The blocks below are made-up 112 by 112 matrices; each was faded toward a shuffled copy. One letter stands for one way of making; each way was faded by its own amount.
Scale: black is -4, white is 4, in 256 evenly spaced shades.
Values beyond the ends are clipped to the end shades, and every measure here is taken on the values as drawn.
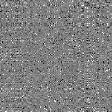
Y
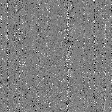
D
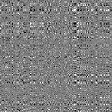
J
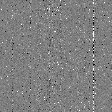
D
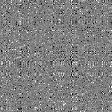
Y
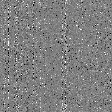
D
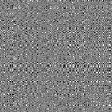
J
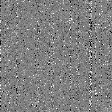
D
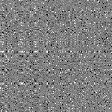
Y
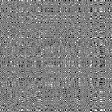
J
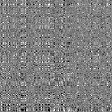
J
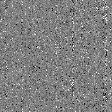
D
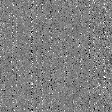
D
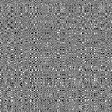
J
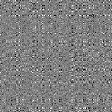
J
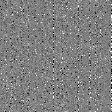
D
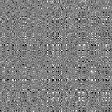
J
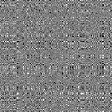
J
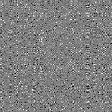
Y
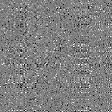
Y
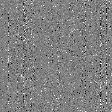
D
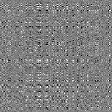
J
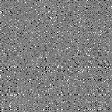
Y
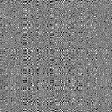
J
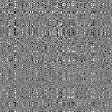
J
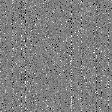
D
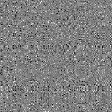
Y
